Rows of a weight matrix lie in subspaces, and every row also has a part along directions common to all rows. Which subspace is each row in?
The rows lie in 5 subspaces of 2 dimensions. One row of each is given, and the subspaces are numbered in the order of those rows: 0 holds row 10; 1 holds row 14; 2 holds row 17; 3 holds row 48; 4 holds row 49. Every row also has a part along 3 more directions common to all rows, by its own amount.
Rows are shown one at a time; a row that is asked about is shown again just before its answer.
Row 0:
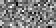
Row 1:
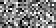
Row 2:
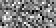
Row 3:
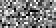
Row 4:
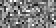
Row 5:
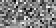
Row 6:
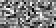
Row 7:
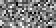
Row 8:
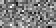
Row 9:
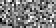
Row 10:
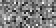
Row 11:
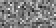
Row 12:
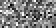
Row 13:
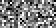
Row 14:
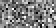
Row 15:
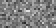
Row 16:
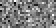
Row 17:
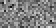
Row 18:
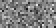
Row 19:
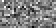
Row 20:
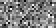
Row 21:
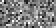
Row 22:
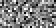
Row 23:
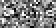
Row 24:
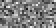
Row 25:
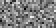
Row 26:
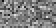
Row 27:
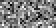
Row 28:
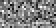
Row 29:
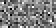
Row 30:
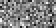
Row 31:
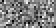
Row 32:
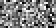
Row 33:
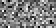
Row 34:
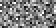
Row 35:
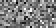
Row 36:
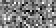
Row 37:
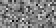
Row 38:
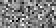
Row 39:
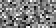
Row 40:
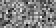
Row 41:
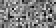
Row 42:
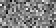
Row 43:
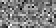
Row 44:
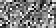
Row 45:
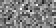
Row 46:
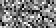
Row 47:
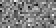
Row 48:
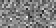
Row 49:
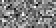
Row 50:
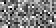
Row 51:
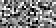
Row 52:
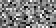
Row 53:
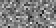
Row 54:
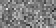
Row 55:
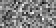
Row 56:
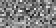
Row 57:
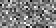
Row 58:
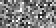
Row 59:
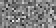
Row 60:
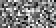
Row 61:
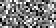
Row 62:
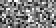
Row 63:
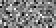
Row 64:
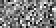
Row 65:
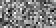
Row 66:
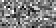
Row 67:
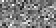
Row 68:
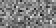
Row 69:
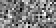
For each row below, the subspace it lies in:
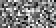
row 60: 3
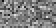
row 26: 4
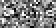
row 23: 4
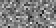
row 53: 3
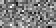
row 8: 2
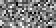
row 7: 2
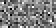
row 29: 2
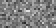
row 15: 0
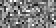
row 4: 3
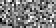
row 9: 3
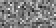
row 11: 4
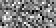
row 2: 0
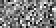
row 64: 2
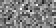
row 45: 0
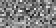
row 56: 0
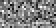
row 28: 4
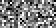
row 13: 4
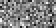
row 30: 3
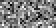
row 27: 4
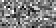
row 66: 4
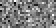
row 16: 3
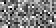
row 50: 2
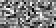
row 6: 4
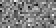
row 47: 3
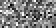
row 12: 4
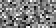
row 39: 3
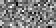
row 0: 2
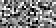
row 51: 4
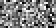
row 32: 0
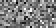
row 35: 0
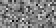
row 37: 1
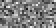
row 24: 4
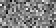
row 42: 3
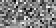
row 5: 0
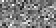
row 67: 2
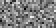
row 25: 3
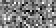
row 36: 0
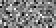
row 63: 4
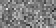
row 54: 1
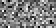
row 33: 2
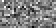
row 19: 4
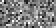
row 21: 1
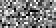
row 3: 4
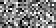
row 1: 2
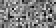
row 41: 1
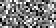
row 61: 3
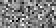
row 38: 1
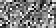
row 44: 2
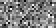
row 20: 2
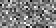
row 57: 3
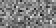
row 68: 0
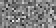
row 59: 1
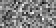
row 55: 0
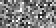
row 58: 1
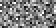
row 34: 3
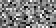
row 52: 3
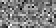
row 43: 2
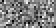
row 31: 1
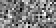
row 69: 1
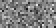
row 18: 1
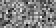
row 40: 1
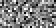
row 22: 0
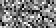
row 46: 0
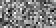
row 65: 1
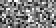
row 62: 3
